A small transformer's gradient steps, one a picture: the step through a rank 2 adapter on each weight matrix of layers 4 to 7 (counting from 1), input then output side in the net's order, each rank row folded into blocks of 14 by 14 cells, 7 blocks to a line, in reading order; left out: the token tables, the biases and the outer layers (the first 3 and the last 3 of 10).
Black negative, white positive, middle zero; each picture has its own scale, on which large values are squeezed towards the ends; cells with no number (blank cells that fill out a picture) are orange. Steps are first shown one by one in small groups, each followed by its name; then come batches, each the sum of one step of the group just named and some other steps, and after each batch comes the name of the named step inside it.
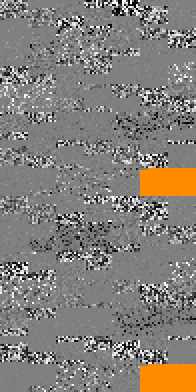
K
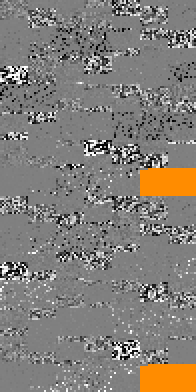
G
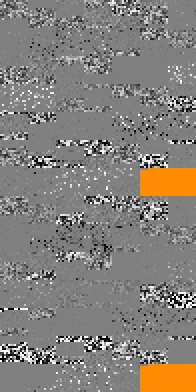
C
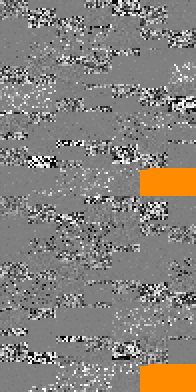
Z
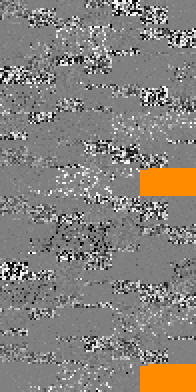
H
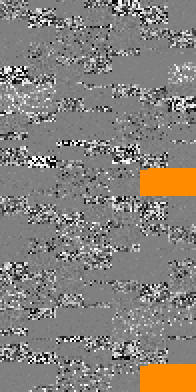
Z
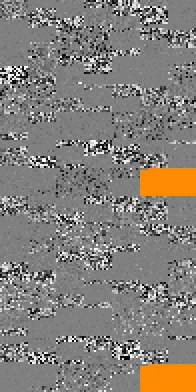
G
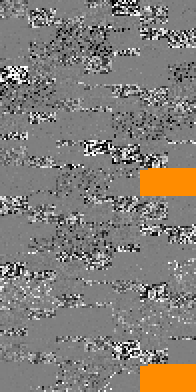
G
